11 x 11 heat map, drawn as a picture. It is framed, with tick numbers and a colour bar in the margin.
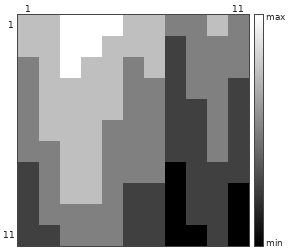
Grain: streaks running down. Ninth with the highest average: top left. Ninth with the lowest average: bottom right. Slope: up to the top left. Mirror symmetry: none. Calmest part: centre.
